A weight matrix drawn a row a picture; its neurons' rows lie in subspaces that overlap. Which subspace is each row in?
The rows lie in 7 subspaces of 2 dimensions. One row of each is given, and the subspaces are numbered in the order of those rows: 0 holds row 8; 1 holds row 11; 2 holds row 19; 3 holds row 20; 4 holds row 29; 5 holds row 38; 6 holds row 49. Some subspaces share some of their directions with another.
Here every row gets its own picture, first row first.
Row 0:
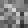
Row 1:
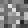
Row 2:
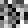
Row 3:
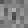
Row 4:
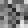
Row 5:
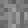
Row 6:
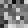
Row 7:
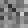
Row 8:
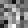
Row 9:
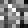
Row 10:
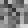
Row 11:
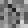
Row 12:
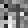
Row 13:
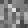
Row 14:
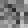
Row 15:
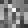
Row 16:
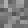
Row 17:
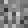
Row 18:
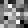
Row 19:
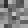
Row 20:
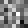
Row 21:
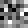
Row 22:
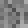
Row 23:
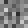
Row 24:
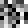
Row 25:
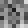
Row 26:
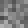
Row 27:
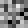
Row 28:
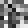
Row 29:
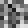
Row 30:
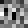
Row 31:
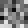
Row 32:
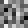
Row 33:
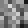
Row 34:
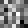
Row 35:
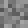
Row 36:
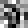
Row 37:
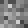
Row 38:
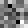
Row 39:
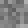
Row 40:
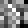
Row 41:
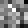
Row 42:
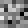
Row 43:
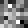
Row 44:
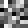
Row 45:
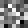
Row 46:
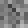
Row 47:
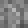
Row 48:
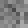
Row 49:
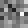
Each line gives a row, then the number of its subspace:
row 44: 2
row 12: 4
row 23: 3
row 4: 6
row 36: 0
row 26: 5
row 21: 6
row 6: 0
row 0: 4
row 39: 2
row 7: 6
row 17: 3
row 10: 2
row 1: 2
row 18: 5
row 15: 1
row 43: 5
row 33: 1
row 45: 2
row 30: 1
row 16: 2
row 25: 5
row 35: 2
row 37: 5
